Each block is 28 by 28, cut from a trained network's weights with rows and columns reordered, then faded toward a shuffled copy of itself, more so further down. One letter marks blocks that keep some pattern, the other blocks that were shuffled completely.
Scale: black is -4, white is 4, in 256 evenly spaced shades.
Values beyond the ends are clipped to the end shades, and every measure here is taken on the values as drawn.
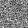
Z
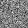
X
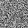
X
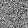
X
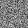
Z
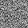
Z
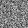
X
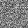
Z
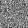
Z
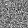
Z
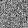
X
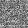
Z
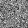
X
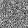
X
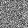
X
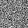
X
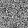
X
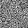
X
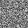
X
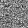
Z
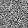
X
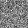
X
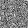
X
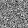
X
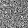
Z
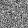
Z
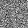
X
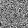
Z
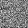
Z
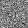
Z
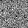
X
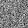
Z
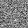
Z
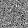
X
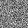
X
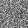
Z
